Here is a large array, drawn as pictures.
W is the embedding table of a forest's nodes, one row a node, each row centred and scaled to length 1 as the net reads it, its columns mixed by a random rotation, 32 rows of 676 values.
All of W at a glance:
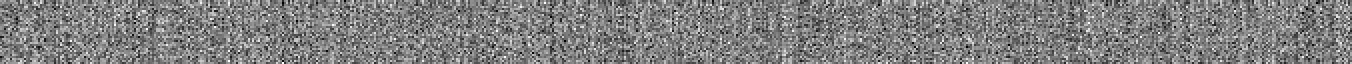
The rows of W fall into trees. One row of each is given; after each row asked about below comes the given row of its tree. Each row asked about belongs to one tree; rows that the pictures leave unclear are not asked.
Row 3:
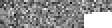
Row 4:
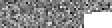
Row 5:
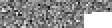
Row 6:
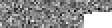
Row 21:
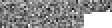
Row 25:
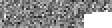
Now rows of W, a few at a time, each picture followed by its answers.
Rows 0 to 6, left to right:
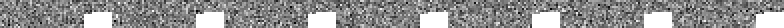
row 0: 25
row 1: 25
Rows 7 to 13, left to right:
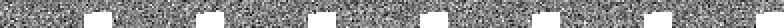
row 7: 4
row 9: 6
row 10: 3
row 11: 6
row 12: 5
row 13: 4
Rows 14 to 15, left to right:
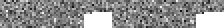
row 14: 6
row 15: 6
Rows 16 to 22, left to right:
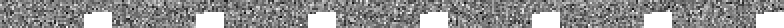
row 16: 25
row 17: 21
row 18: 3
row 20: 25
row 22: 3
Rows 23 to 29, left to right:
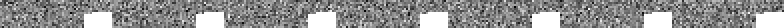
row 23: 4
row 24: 6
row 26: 5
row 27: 25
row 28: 3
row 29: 21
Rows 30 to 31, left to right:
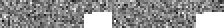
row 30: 25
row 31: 21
